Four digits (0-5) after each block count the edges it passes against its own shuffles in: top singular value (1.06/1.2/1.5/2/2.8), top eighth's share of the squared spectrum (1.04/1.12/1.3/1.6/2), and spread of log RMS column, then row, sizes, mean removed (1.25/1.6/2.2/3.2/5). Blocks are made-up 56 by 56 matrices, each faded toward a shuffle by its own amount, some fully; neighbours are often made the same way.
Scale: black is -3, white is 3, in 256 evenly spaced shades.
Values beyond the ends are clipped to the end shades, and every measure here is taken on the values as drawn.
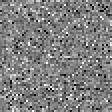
0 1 0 1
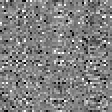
4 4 2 2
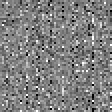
2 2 3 0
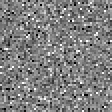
0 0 1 0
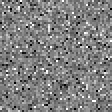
0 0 0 0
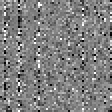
2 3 3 0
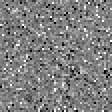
0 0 0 0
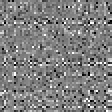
4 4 2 3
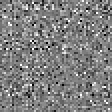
4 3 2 2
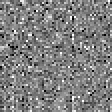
4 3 2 2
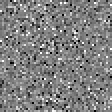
1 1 0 0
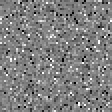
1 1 0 0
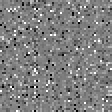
2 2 1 0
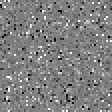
1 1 0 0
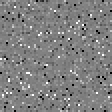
0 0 0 0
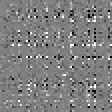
4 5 3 3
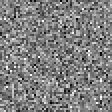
0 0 1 0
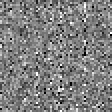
1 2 3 0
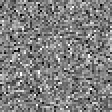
0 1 1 0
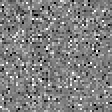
3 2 0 0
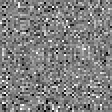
4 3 2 2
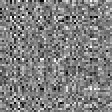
4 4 3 3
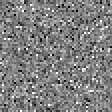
2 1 0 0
